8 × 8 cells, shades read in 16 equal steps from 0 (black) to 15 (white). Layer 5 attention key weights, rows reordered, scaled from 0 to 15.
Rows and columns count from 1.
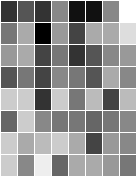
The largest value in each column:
12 12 14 12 10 11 10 15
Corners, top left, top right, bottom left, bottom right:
3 15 12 7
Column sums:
66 74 47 69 49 52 65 79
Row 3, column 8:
9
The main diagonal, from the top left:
3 10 4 8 7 6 9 7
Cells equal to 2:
0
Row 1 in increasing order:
1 1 3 3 5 8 8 15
